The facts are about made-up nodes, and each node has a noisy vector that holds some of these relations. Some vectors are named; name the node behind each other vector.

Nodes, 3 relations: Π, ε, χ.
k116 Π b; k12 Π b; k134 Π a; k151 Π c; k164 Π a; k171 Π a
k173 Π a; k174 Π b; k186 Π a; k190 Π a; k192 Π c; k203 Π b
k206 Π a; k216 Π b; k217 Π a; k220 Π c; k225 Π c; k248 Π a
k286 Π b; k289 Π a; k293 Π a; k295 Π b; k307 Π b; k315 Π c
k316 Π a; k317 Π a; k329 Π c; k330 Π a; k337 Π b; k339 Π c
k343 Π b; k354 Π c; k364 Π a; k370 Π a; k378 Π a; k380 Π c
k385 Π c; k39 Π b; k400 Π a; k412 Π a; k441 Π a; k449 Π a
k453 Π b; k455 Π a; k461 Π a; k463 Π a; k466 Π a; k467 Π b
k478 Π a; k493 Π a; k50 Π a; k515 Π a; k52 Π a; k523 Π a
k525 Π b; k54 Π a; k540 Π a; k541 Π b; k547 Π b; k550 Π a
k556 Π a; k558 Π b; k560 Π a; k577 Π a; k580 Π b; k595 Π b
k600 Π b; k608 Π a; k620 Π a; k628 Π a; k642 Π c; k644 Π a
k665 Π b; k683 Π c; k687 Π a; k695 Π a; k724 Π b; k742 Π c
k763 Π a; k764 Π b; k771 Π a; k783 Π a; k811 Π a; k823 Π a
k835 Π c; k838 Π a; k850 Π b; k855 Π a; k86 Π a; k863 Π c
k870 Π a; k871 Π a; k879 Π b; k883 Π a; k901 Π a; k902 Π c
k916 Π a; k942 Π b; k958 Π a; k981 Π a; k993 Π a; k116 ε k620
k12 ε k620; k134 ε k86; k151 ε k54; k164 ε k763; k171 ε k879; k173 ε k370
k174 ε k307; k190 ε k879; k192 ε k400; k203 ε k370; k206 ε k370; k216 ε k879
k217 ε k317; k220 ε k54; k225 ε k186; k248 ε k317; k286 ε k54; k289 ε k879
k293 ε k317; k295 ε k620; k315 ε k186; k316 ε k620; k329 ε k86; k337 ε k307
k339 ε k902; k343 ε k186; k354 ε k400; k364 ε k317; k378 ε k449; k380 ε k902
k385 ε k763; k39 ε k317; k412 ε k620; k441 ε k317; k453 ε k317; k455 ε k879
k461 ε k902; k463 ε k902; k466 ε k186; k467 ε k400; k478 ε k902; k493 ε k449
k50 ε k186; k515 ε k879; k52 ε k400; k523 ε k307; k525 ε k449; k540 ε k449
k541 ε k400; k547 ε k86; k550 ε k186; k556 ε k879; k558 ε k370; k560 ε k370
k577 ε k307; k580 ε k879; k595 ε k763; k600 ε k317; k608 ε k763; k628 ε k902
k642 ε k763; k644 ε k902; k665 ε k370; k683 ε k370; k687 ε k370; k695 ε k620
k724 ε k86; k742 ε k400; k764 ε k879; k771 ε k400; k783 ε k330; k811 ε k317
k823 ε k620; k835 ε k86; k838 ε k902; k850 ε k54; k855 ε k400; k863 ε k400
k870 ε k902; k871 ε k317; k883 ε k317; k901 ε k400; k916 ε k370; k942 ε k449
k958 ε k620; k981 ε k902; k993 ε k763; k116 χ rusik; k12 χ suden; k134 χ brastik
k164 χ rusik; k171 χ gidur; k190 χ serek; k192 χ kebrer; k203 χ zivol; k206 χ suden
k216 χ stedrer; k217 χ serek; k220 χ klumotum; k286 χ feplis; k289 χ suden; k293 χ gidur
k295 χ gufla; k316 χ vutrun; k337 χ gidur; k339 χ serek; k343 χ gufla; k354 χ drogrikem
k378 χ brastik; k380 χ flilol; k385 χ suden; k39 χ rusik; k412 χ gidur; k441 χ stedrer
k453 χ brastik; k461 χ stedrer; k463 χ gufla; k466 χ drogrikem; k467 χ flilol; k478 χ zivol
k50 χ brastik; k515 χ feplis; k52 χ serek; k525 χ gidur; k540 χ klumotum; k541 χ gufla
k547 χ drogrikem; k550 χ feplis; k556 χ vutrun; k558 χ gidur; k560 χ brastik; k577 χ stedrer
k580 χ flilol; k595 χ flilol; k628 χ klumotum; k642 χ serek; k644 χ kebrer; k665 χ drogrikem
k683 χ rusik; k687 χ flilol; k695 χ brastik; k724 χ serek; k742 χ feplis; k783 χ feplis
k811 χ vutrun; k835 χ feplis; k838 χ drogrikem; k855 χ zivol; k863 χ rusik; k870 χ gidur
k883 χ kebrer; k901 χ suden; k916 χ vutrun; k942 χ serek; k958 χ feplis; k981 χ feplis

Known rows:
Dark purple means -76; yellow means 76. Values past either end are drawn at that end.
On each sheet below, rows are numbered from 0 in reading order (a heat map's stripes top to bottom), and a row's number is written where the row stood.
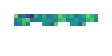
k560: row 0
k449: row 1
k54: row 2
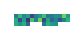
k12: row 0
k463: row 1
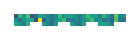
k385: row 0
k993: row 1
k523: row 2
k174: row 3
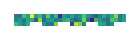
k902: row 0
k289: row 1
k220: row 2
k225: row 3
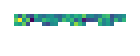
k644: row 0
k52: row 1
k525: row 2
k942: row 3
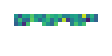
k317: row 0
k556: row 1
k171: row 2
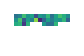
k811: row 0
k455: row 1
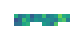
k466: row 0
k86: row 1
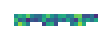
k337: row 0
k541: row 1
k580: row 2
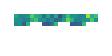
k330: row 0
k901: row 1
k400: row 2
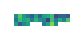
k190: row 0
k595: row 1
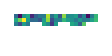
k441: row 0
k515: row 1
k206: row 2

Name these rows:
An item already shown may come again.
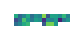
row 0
k466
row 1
k628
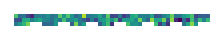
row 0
k687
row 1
k771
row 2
k293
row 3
k453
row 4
k339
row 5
k39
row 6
k595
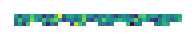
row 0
k317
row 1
k863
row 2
k220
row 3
k217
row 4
k164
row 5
k838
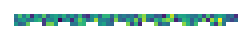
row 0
k289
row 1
k628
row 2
k478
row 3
k600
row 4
k116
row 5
k683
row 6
k916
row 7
k216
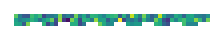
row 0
k370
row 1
k39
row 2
k835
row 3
k316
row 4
k764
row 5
k286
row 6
k642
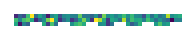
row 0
k863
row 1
k461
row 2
k380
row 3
k742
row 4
k190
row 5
k870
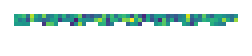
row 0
k307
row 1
k540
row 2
k467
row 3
k835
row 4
k883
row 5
k665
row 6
k515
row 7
k642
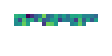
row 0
k203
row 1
k540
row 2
k547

